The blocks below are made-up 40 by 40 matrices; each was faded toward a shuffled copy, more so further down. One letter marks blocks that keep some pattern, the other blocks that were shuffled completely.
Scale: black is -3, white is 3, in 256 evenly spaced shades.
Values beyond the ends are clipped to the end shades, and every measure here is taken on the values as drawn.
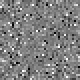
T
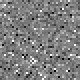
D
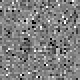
T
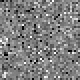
D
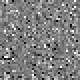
T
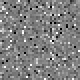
T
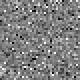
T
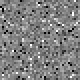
T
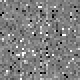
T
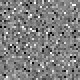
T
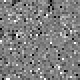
T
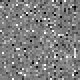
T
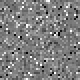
D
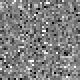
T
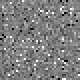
T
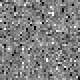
D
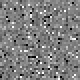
T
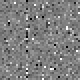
T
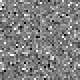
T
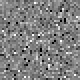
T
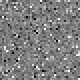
D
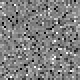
D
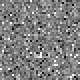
D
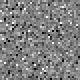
D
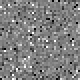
D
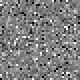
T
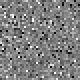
D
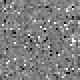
T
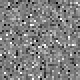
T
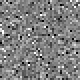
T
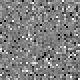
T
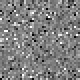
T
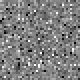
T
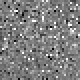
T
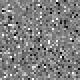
D
